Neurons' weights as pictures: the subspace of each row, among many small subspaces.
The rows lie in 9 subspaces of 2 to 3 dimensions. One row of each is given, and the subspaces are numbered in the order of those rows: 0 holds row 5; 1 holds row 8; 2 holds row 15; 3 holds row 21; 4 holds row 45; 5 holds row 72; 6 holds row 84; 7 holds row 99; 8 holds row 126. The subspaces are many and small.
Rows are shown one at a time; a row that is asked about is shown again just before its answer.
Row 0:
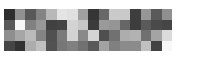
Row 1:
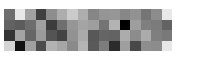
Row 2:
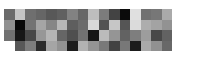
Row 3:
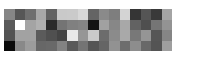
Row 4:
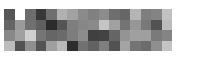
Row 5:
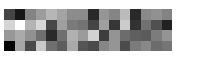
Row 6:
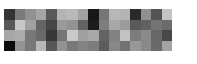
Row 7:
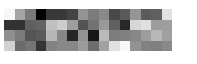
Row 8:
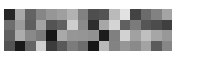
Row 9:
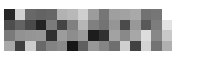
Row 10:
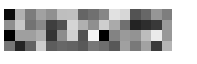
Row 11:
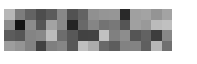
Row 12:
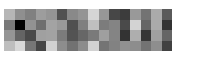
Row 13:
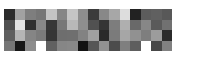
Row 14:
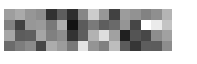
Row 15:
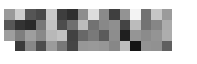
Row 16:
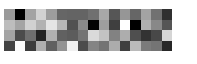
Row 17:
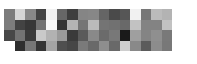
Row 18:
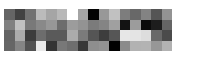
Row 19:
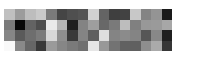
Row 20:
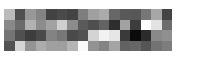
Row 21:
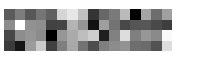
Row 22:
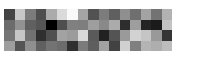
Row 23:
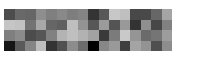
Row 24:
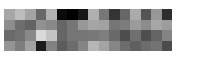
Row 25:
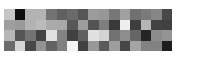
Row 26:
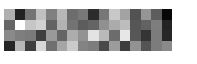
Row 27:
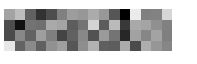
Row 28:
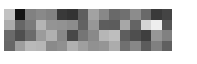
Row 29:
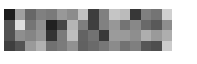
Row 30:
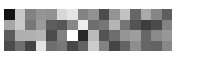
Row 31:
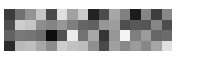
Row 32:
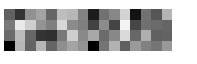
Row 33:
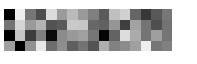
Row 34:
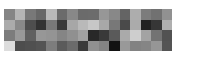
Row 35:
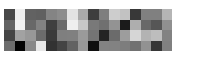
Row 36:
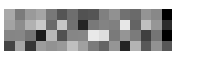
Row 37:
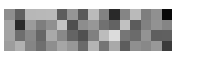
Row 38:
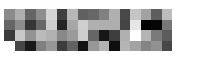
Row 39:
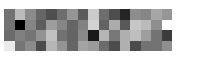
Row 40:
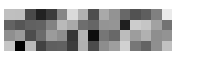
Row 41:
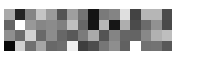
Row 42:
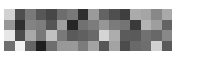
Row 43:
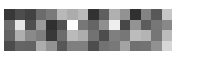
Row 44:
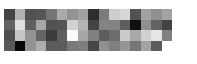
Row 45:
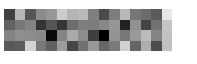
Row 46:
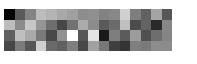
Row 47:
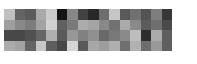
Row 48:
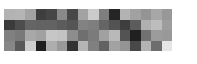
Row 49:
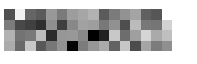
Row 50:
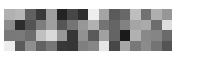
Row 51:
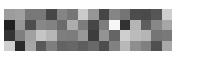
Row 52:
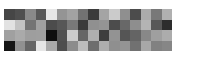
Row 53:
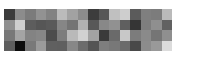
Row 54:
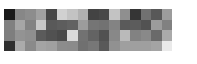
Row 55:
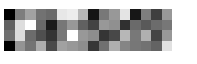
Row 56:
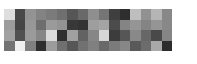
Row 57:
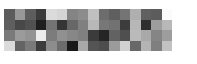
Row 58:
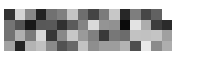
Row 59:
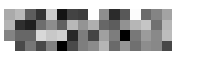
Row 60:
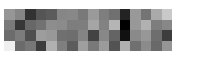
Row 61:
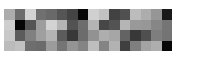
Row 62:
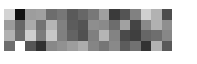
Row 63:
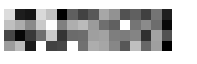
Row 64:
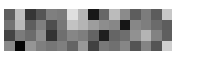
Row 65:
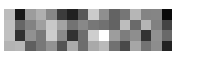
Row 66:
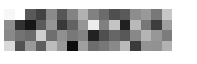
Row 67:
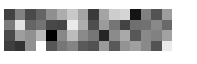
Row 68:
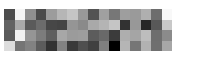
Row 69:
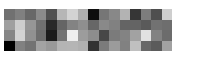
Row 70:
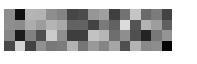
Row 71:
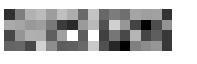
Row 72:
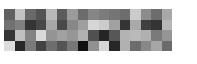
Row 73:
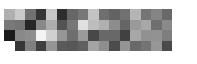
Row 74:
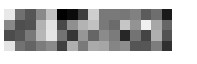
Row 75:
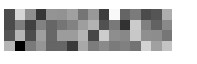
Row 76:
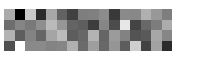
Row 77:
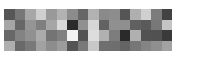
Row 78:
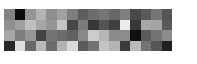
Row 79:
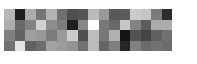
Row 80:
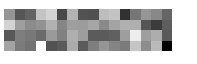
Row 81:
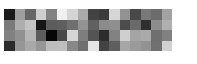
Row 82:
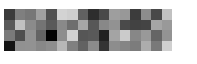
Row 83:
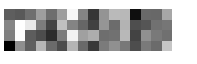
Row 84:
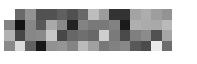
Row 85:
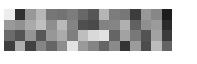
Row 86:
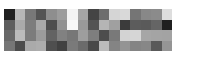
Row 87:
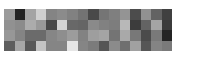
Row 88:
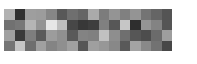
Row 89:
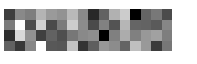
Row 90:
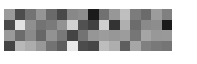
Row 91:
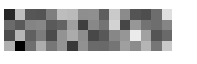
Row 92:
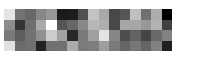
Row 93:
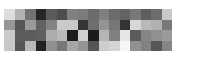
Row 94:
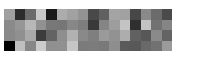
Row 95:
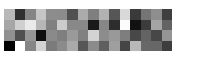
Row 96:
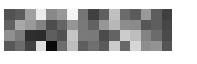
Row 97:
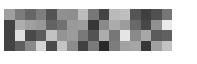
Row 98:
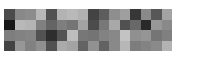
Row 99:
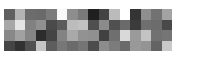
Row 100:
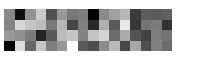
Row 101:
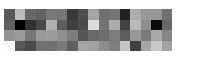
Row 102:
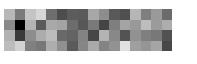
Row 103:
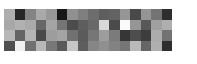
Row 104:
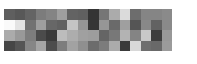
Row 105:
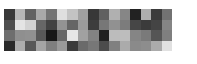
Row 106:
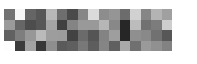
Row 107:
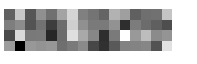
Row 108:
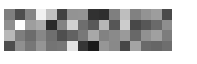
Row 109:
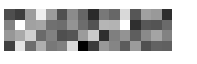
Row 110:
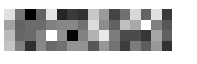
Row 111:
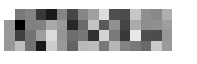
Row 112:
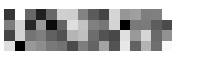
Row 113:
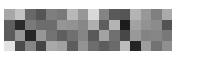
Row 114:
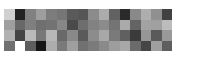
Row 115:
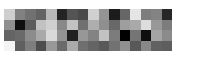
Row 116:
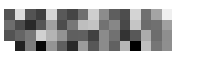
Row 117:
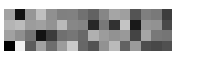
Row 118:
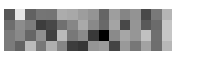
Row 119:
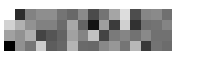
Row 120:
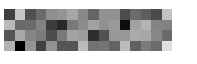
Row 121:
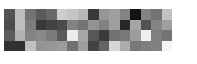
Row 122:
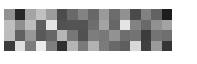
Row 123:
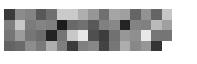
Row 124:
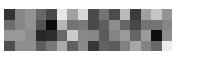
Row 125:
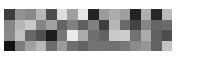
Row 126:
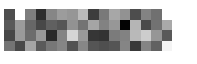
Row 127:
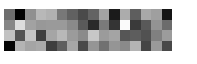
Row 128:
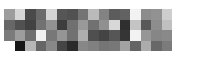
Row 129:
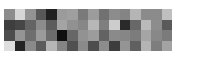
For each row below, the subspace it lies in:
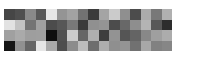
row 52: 0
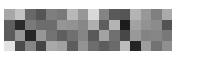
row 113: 7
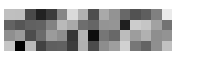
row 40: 1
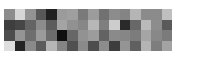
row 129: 7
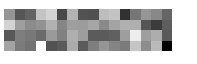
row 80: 5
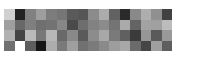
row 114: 6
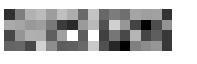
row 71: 1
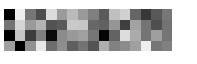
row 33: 6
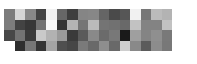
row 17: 2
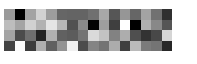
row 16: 8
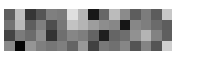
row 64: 3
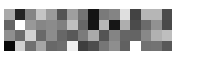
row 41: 1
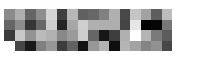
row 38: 5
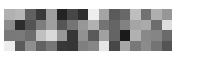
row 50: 4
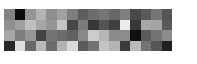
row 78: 8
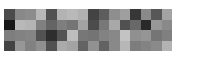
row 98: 4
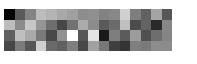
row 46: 1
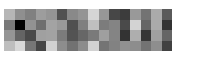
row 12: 7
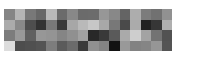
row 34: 5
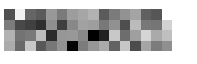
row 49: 4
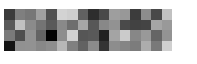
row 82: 4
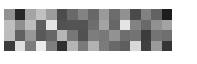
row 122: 7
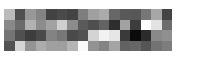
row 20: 5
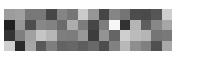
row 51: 0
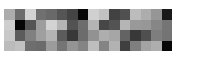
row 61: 0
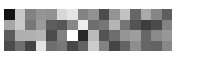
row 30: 1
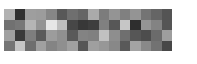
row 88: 8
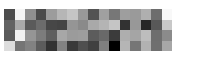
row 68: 5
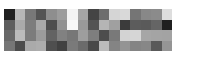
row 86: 1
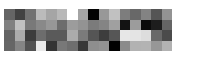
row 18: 5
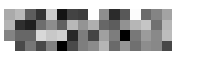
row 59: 4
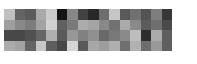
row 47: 5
